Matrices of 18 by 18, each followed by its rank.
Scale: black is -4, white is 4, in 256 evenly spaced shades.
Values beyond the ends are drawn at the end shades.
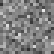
full rank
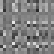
two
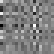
two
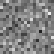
full rank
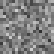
full rank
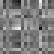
two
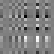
one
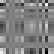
one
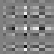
one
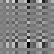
one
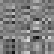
two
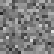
full rank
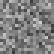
full rank
